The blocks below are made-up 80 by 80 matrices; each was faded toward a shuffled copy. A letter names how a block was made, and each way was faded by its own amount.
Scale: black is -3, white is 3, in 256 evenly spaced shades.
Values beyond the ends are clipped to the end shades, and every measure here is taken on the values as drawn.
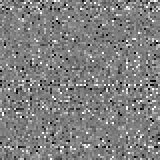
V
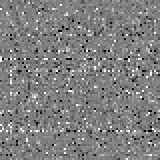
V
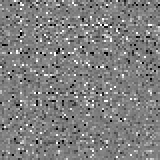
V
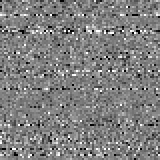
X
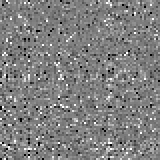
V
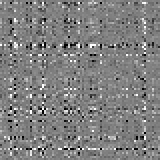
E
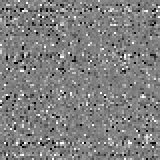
V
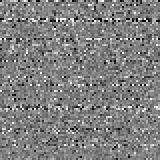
X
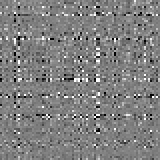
E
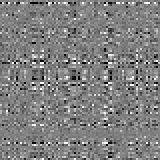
E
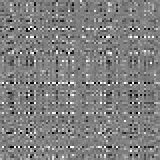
E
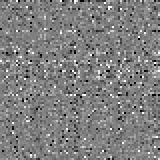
V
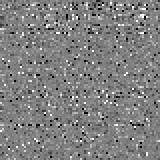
V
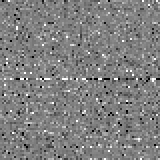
V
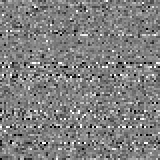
X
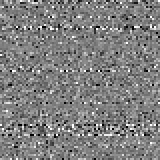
X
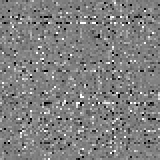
V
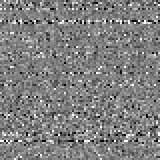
X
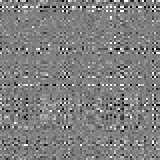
E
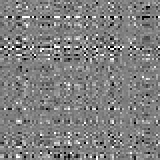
E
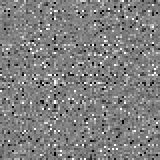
V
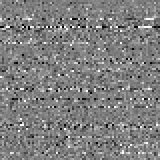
X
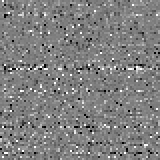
V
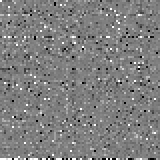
V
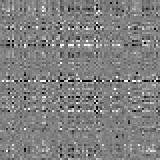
E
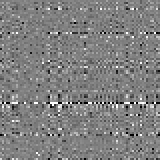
E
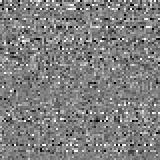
X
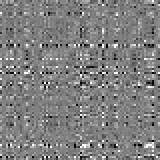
E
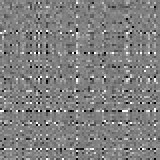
E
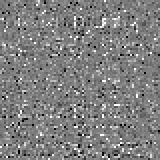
V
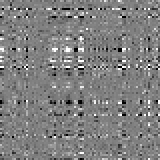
E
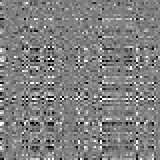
E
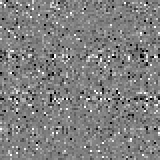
V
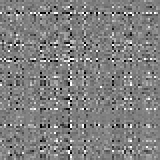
E
